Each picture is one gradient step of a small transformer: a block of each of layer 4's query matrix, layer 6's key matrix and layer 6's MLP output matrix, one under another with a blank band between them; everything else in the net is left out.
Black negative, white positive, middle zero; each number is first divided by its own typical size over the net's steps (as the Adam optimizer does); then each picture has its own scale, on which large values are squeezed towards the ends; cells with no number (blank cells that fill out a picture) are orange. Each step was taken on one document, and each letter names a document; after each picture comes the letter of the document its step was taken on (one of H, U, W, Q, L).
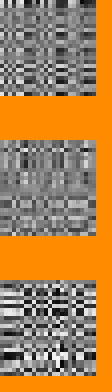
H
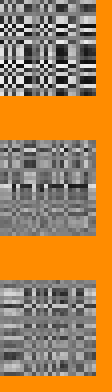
H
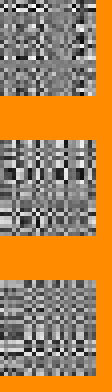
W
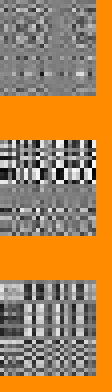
W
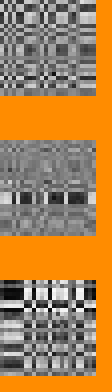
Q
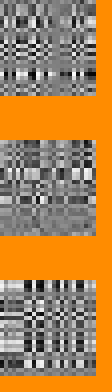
W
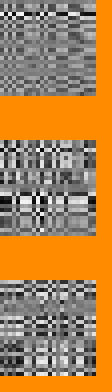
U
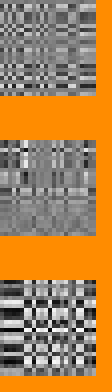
Q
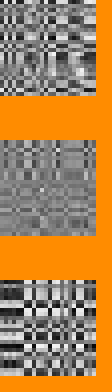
Q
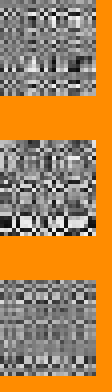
U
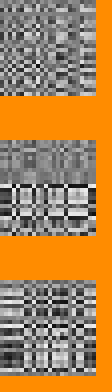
H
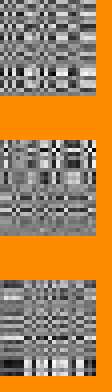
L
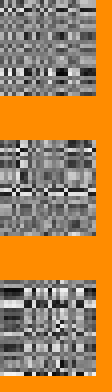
Q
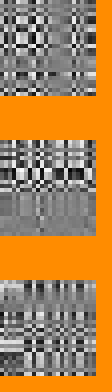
W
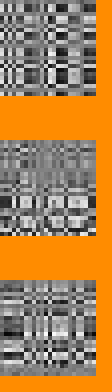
L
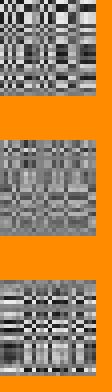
H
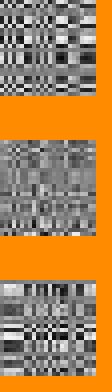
H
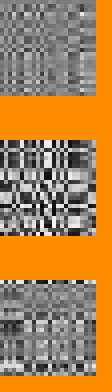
U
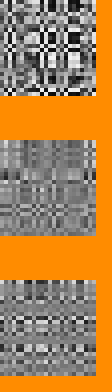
U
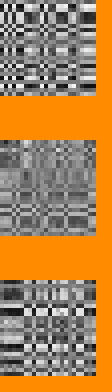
Q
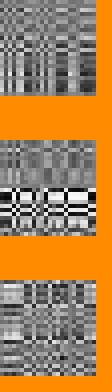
H
